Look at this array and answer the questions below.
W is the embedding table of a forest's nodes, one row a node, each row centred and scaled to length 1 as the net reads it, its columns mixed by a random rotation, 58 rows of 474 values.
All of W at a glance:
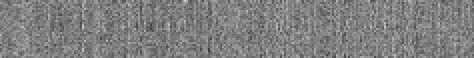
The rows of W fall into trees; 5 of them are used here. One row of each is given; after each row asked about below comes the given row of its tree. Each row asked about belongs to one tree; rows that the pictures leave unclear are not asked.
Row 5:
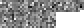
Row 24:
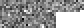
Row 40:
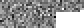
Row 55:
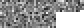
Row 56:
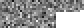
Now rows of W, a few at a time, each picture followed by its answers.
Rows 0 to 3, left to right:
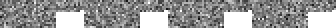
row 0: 55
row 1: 55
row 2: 55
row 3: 40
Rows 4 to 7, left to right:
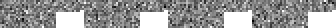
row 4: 24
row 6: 24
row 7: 40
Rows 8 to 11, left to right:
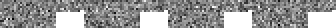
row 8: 40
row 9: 55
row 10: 40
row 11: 24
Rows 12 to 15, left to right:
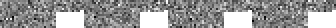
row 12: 40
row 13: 56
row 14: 24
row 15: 40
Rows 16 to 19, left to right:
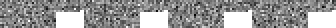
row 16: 55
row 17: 24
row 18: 40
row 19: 24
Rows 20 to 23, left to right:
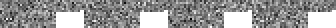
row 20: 40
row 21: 5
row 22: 24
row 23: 5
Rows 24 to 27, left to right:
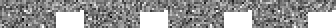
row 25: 5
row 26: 24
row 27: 24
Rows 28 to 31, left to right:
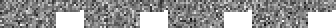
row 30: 24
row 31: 5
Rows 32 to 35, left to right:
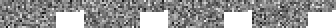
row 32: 56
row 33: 55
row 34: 56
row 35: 5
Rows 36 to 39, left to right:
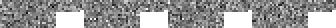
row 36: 5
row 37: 40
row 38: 5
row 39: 40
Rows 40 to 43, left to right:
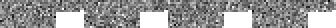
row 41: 55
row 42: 5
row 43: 56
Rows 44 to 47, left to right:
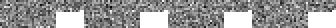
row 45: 24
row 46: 55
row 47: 40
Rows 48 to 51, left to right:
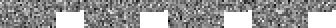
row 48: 55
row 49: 24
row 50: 40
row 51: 24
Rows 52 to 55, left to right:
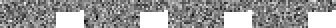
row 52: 5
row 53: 40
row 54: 5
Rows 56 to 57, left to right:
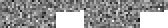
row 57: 55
